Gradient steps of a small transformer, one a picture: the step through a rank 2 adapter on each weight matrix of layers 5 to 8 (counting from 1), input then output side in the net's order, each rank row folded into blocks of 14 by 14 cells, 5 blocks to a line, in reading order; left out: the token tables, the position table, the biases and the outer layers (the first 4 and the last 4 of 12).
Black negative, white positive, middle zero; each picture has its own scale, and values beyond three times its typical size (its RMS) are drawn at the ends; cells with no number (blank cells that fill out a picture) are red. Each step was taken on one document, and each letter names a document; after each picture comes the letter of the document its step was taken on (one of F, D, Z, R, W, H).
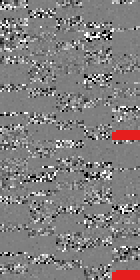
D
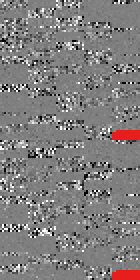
D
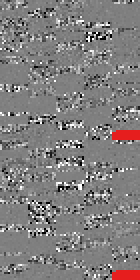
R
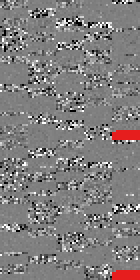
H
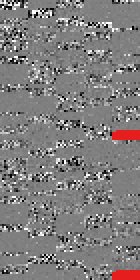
H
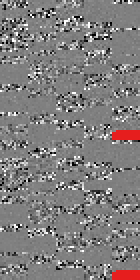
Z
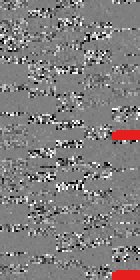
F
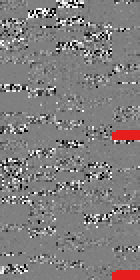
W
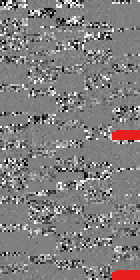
D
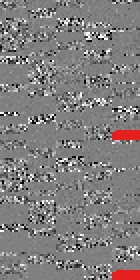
Z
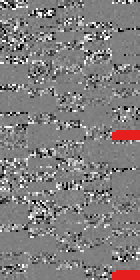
Z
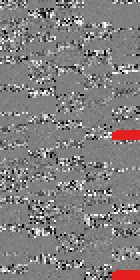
R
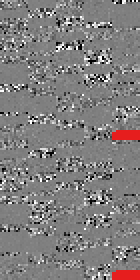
F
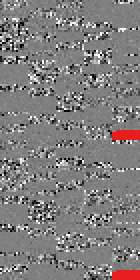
Z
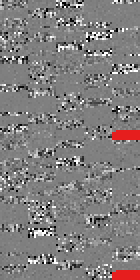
R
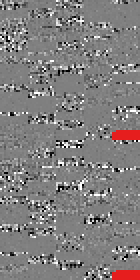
R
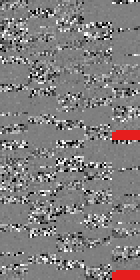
Z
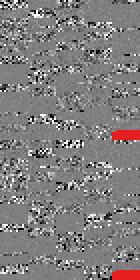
H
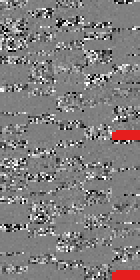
Z
